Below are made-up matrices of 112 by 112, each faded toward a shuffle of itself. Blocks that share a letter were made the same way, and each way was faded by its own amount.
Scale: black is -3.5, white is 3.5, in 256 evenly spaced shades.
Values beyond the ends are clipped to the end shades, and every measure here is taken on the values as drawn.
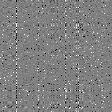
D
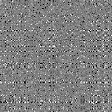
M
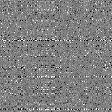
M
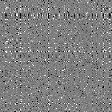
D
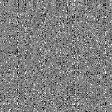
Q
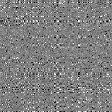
M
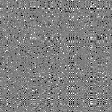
D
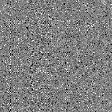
Q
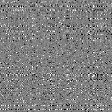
M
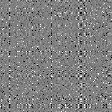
D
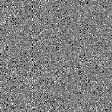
Q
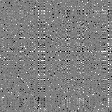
D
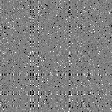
D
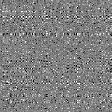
M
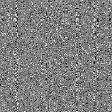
Q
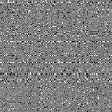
M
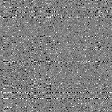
M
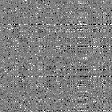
M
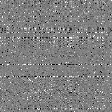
M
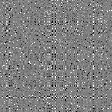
D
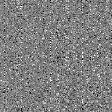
Q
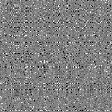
M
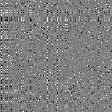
D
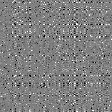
D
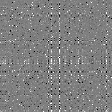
D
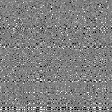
M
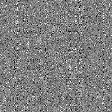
Q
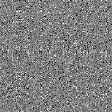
Q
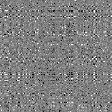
M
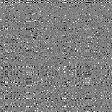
M
